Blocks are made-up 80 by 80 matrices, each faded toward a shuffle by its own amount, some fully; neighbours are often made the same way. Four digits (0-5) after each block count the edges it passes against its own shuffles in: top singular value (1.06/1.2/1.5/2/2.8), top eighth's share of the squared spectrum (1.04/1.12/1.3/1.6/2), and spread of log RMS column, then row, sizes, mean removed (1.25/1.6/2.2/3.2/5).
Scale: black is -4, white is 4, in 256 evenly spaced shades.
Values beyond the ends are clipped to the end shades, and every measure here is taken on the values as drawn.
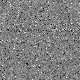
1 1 0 1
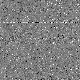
2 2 0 2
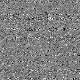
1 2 0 3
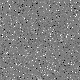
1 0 0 0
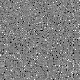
3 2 1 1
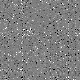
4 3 1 1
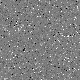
0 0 0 0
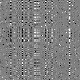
5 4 3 2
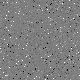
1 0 0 0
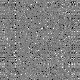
4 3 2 1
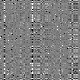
5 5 3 3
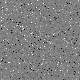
0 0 0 0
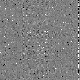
4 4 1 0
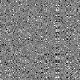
4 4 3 2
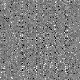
4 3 2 1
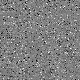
3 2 0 0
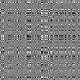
5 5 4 4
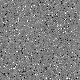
0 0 0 0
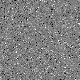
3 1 1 0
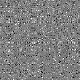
4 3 1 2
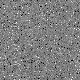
3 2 0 1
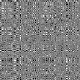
5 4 3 3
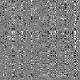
5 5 3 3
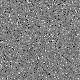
0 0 0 0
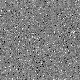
2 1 0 0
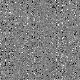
3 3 2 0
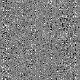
3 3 3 1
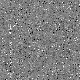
2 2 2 0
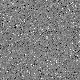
0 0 0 0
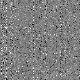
3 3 3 0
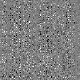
3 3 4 1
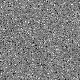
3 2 0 0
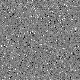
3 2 0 0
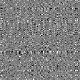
4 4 2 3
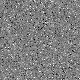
0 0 0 0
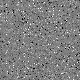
0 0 0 0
